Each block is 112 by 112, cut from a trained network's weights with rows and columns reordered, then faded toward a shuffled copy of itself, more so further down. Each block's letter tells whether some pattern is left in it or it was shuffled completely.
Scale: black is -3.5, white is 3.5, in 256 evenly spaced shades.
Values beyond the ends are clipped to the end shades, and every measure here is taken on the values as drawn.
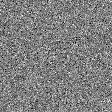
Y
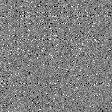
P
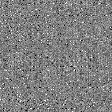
P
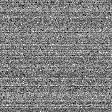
P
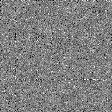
P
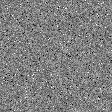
Y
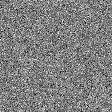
Y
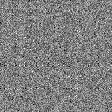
P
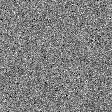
Y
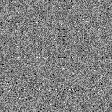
P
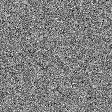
Y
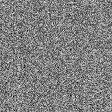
P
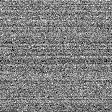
P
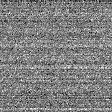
P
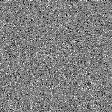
P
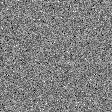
Y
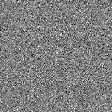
P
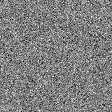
Y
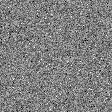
Y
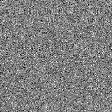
P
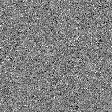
P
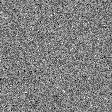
Y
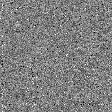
P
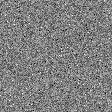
Y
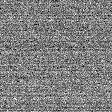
P
